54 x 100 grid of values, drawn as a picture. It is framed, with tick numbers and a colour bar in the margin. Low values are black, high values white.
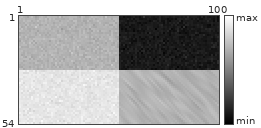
It is made of 2 by 2 panels. Panel 1,1: high, fine-grained, faint in contrast. Panel 1,2: very low, fine-grained, faint in contrast. Panel 2,1: very high, fine-grained, faint in contrast. Panel 2,2: high, slanting down to the right, faint in contrast.
